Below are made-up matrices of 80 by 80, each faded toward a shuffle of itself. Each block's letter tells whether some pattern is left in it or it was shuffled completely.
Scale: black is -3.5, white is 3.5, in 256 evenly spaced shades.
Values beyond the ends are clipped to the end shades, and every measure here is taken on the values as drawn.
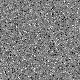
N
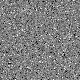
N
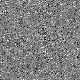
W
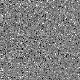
W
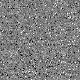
W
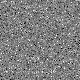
N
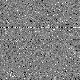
W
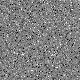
N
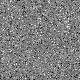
N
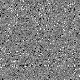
W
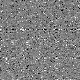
W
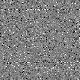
W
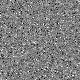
N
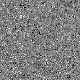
W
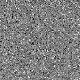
W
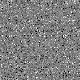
W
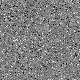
N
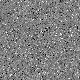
N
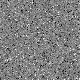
N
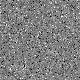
N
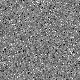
N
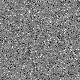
N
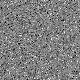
N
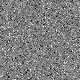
N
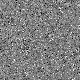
N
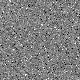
N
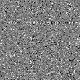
W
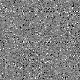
W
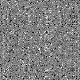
W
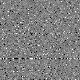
W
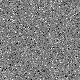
N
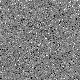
N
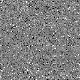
W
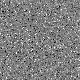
N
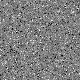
N
